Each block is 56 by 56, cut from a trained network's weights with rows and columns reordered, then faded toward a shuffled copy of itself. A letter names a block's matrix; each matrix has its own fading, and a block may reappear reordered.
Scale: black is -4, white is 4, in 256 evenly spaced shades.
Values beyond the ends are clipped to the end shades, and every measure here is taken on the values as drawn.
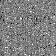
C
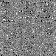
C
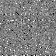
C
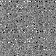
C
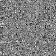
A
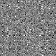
A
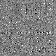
C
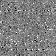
C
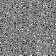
C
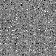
C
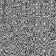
A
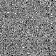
A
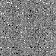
C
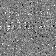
C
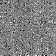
C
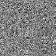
A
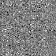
C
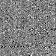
C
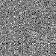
A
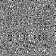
A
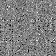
C
